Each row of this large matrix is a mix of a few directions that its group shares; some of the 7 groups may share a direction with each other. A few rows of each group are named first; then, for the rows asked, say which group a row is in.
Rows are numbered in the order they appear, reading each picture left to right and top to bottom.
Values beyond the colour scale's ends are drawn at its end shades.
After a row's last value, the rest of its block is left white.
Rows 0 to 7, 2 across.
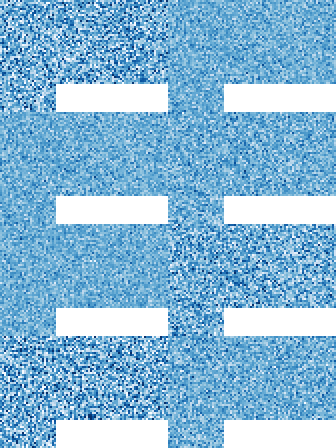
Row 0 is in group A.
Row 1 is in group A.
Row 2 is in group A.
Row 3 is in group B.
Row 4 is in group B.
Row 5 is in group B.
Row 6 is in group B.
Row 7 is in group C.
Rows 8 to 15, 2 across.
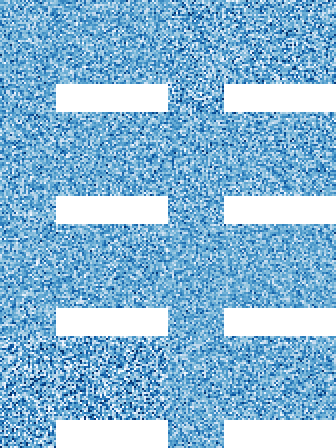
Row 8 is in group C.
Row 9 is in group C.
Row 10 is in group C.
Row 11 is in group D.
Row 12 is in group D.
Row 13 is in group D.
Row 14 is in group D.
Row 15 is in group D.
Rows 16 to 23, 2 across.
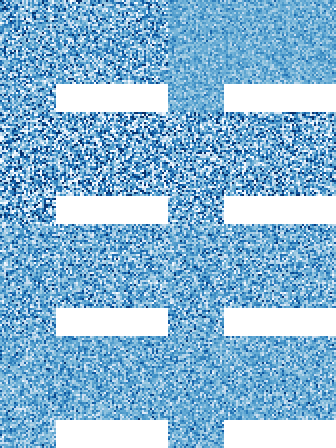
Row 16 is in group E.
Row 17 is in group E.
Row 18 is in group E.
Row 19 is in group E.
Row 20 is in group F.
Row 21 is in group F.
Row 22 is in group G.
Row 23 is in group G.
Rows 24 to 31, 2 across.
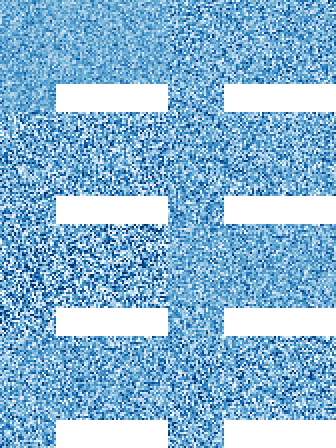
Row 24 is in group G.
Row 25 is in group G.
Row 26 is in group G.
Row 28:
F
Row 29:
D
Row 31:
F
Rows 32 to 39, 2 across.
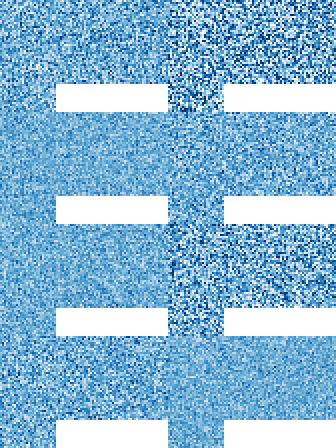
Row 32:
C
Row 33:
C
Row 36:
F
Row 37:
F
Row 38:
B
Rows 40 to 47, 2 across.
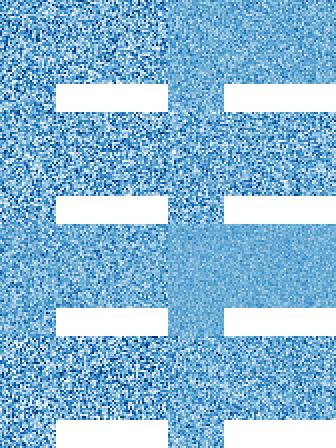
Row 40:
D
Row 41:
B
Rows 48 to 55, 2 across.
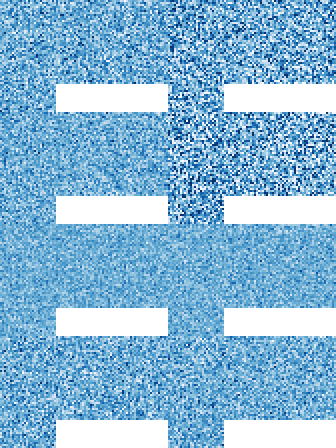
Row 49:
D
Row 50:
F
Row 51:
C
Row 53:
D
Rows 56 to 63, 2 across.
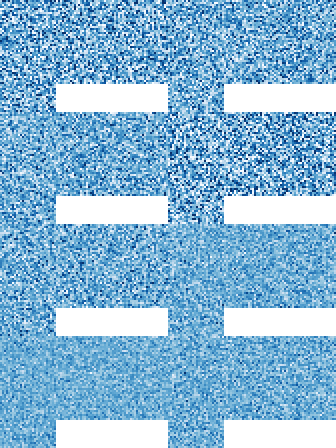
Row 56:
E
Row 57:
A
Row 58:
D
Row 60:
E
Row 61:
D
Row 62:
C
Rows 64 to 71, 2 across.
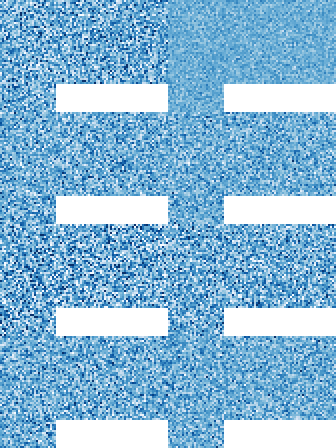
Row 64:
C
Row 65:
C
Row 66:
B
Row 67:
G
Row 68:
F
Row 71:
E
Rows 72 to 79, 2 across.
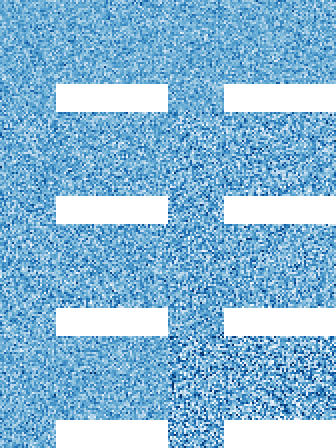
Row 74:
C
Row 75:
A
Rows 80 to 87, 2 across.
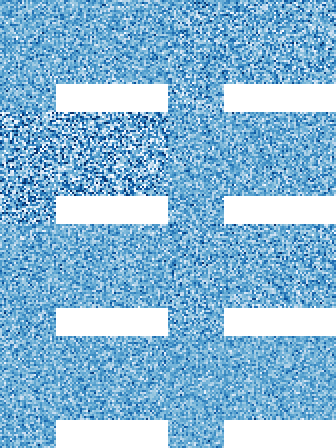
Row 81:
C
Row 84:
G
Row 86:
D
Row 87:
D
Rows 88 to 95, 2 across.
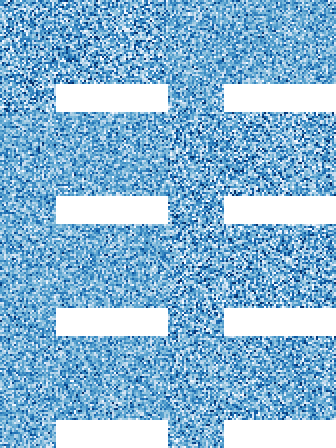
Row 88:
B
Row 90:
D
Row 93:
E
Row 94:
B
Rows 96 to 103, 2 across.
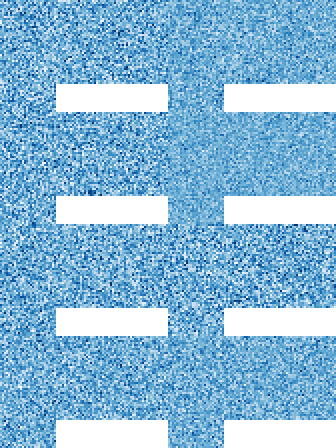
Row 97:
G
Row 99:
E
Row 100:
G
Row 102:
G
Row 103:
E
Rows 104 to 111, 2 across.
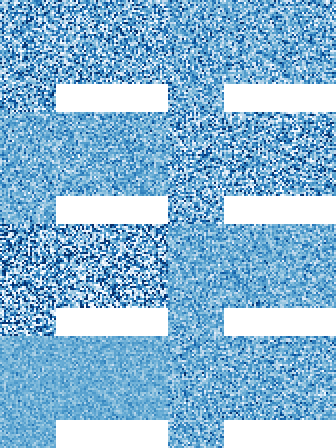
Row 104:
G
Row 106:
A
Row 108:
D
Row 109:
B
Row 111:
D
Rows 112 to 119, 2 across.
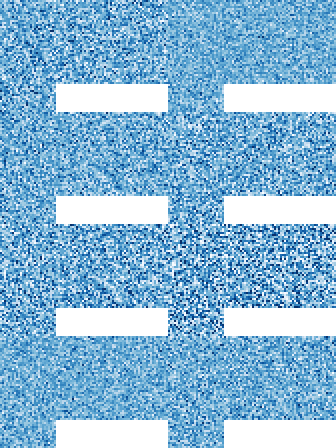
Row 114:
F
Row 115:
G
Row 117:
F
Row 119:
E
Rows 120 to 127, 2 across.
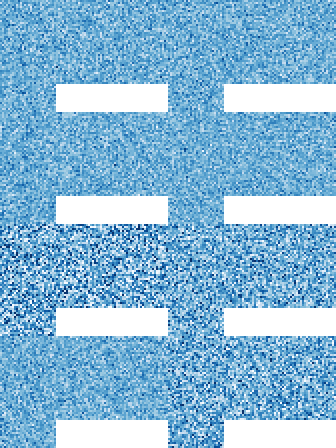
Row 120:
G
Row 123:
E
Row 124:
D
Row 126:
F
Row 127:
B
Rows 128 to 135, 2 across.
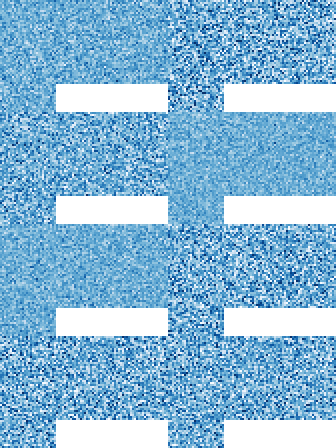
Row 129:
F
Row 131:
C
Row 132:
D
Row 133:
B
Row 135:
E
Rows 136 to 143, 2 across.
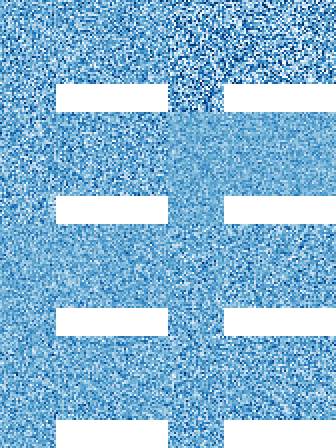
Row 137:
A
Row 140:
B
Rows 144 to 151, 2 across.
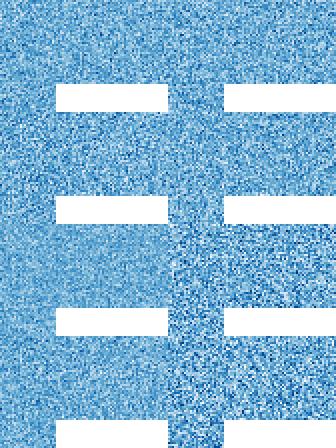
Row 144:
G
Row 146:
C
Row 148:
C
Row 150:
C
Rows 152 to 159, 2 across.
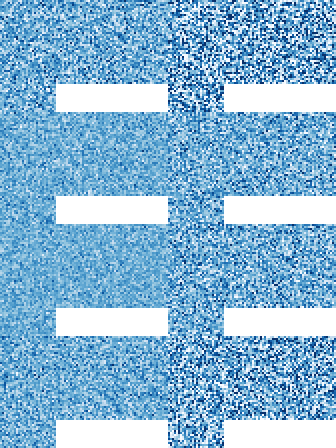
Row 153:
D
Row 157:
E
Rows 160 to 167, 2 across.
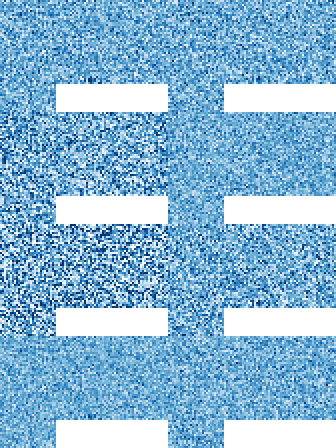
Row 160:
B
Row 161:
A
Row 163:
B
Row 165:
B
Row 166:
B
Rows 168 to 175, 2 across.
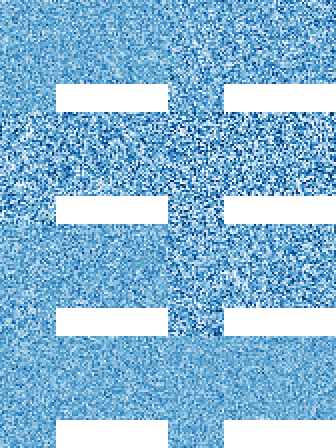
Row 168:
E
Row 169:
F
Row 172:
D
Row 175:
A
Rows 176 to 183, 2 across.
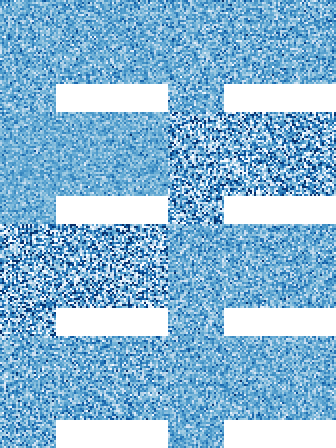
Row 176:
B
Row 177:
F
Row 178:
D
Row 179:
B
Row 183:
A
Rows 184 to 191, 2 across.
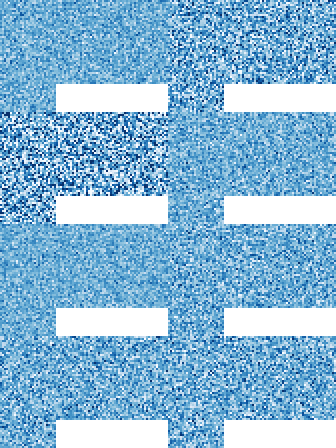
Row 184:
G
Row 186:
A
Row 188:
E
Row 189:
C
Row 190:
E
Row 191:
D
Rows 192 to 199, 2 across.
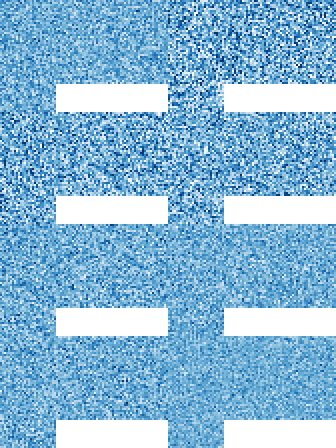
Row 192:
D
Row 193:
G
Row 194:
F
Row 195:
D
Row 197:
B
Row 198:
C
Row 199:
E
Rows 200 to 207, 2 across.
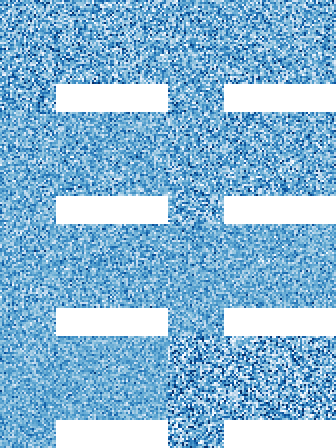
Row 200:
A
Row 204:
C
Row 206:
C
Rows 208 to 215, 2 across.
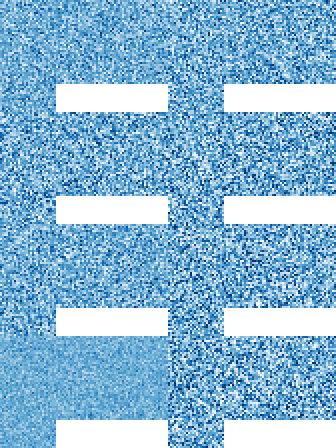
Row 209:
F
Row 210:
E
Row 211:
F
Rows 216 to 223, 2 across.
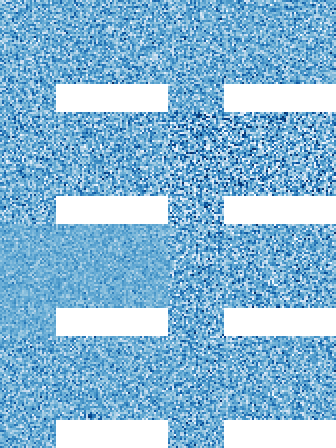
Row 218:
G
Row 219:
C
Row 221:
D
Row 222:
B
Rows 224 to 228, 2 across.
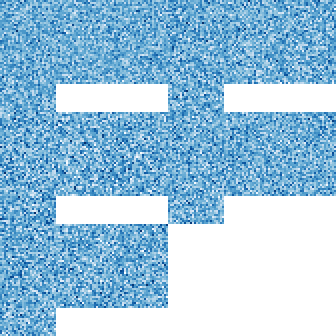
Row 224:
D
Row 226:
B
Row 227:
G
